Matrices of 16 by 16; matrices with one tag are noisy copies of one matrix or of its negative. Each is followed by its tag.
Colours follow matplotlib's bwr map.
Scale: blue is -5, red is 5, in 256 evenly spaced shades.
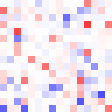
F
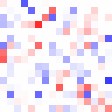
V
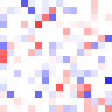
V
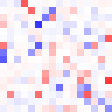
V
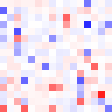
F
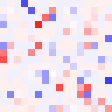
V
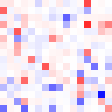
F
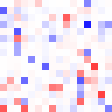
F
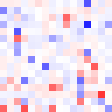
F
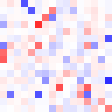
V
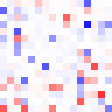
F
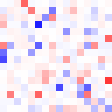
V
